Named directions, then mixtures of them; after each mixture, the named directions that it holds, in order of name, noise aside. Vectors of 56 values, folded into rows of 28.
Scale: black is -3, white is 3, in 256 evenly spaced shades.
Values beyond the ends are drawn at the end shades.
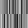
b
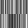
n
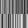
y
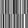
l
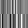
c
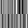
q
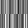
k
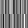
l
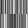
n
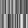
n, y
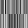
l, n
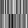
b, n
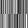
k, n, q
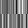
q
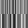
b, c, l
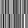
l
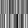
b, k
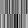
b, n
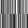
c, q, y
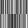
n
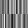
b, k, n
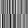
b, c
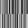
b, y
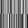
b, k, y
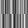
b, c, l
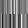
c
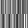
k, l, q
